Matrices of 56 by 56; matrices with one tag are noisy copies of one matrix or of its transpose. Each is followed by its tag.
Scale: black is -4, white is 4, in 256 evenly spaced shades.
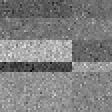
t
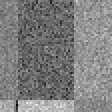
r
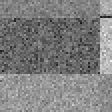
r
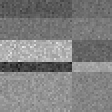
t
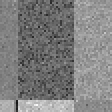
r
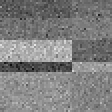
t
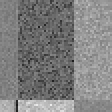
r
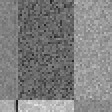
r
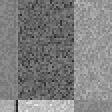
r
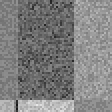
r
